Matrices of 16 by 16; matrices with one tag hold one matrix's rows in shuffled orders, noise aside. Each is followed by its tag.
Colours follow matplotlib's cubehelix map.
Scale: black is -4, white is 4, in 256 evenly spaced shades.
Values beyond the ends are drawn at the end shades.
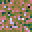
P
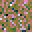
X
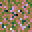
X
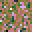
X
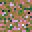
P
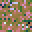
P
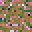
P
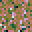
X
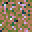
X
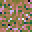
P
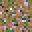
X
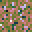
X
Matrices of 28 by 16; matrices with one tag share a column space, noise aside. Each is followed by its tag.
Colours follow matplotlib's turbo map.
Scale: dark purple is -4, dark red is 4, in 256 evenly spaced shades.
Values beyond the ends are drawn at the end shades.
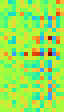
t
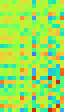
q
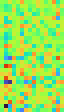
q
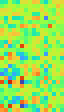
q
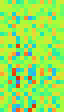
q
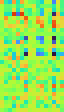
t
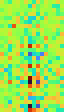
q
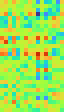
t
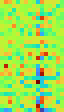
q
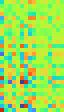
q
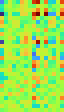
t
